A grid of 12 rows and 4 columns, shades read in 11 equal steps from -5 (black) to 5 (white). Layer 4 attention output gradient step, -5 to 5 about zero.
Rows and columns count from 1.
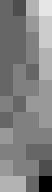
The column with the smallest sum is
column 2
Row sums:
3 2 1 0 0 0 1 0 1 -2 -1 -2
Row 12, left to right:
2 2 -1 -5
